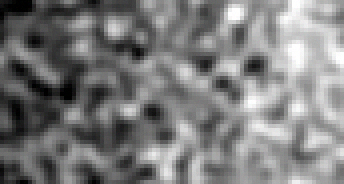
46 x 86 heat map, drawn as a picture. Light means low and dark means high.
Slope: up to the left. Grain: blotchy. Odd rows or columns: none. Lone odd cells: none. Ninth with the lowest average: top right. Average level on the scale: 50%.
